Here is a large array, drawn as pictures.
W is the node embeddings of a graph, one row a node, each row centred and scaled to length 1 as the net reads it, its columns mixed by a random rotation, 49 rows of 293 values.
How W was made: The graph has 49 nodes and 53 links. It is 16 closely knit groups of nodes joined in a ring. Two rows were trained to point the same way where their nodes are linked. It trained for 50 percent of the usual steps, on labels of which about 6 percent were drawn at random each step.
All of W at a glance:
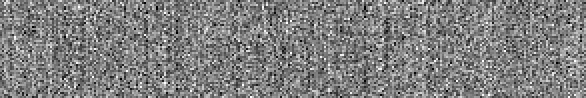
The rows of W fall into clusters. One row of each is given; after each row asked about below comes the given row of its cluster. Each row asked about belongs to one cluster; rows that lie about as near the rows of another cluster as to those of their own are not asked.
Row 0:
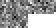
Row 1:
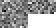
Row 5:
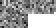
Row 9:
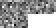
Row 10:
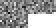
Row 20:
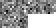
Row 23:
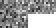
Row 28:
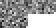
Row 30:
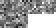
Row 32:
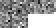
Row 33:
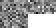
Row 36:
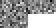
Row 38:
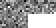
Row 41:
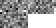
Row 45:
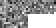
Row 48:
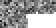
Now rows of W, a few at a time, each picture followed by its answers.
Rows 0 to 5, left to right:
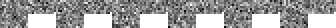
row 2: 45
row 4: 36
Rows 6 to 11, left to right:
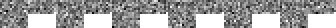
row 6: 20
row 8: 36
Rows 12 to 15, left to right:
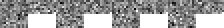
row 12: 1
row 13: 48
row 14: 20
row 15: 48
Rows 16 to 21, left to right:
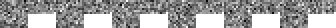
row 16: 38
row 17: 36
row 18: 9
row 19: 32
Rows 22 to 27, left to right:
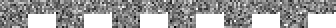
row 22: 33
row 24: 0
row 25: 23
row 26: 10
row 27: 33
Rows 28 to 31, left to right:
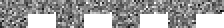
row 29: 0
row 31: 10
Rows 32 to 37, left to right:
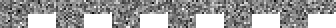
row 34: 45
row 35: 23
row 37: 1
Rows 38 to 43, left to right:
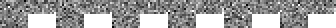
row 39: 5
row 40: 28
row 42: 5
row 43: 41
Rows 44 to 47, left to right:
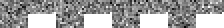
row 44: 32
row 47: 30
